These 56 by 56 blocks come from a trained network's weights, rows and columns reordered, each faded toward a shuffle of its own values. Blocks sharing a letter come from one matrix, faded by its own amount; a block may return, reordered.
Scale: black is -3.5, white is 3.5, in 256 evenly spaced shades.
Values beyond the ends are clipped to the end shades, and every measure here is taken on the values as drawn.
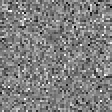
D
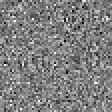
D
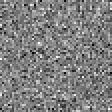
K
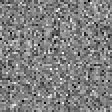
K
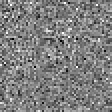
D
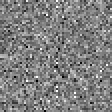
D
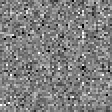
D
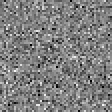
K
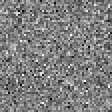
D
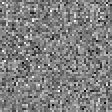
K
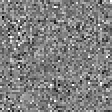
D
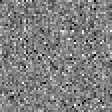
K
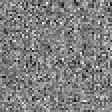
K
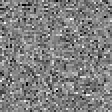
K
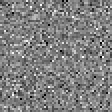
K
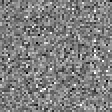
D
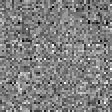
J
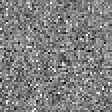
D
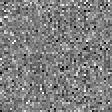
K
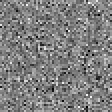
K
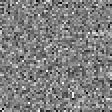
K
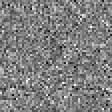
D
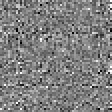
J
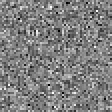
K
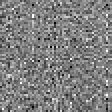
J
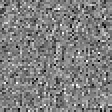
K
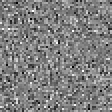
K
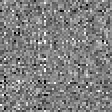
J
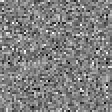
D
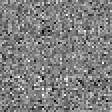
D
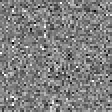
D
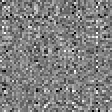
J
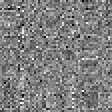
J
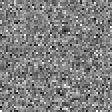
K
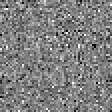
K
